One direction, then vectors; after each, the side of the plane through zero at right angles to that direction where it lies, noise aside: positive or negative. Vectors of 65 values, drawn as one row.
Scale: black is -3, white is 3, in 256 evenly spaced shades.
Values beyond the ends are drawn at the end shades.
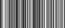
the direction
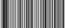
negative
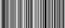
negative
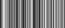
positive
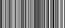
positive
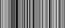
positive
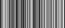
positive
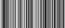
negative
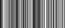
positive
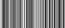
negative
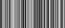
positive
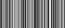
positive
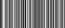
positive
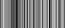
positive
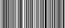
negative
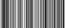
negative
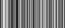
positive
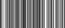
positive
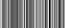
negative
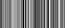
positive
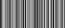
positive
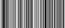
negative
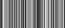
positive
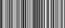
positive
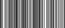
positive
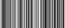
negative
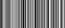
positive
